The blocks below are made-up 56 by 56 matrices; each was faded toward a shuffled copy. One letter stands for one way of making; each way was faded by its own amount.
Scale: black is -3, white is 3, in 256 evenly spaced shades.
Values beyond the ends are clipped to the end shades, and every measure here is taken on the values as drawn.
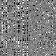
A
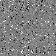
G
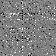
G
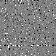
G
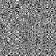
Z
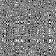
Z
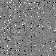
G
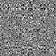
Z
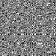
Z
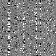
A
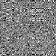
Z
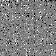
G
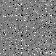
G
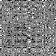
Z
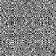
Z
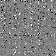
G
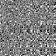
Z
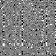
A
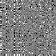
A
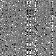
A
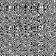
A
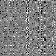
A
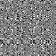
Z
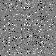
G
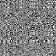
Z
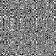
Z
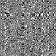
Z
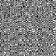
Z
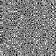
Z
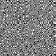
Z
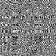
Z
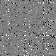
G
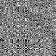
Z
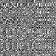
Z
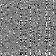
A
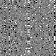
A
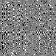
A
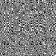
Z
